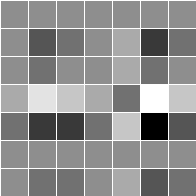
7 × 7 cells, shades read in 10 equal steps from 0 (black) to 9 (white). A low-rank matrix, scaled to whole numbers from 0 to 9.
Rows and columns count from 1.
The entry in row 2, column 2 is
3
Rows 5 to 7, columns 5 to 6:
7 0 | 5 5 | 6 3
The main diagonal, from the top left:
5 3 5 6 7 5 4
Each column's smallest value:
4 2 2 4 4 0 3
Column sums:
35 31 32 35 39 28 33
